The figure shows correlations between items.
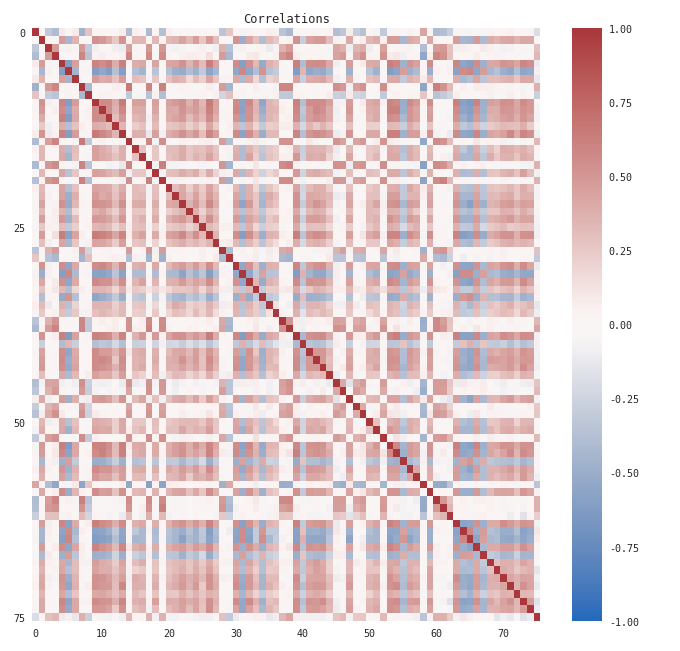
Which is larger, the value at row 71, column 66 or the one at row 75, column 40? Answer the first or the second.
the first
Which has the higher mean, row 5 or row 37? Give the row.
37
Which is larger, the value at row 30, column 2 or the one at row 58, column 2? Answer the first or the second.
the first
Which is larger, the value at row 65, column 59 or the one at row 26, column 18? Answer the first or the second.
the second
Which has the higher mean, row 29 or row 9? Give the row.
9
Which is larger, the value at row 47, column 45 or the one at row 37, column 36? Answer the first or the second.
the second
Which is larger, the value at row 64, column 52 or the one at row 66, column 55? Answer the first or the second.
the first
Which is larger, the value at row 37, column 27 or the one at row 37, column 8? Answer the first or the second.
the first
